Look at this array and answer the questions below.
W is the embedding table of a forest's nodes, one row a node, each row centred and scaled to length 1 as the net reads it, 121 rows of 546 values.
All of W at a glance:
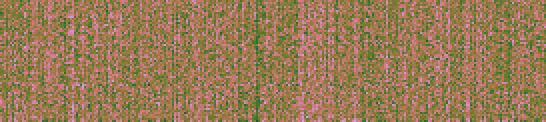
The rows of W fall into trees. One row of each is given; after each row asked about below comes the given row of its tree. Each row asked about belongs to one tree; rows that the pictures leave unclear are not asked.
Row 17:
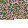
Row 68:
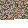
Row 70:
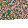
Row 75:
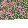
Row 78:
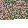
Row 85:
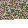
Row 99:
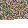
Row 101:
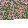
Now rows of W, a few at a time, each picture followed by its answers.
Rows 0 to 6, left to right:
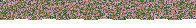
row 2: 70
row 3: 101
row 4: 101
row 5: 17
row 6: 85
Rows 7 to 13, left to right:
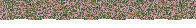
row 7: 78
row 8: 101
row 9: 70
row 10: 75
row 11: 78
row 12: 17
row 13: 85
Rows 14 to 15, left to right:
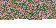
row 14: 85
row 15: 17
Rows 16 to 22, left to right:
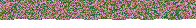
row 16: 17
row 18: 78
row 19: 70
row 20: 68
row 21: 101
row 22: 70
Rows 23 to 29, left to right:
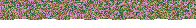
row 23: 78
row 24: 68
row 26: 68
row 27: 70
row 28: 75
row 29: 70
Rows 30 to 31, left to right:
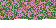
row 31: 75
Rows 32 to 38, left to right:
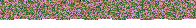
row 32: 17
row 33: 17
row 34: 68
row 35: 17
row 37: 68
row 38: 101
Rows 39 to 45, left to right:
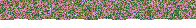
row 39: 68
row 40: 70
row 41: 75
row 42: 101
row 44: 70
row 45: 70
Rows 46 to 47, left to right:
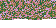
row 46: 68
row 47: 85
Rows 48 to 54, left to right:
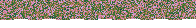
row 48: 85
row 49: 101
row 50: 101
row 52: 101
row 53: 78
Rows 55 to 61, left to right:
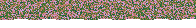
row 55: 99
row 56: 17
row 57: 70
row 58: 101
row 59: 101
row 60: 101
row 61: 78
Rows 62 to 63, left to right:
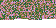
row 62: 75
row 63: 17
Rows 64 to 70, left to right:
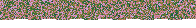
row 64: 78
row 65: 101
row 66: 78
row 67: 17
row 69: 17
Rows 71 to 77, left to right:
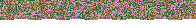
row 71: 17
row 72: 85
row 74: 17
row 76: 78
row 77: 17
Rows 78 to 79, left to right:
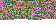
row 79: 85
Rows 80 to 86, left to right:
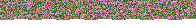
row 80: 17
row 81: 78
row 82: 99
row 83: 68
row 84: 85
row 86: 101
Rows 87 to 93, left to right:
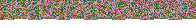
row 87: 75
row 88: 70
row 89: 101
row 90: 70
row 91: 78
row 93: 68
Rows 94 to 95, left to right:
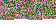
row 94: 78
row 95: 17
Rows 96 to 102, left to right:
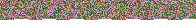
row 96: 68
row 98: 68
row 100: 78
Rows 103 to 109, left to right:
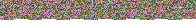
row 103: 101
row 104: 68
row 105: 68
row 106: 17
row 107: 68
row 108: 85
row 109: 68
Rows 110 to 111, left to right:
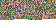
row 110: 70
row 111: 17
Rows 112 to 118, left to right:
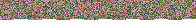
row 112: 68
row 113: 99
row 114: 101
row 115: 75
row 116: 99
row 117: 101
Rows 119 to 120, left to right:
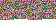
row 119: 68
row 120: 68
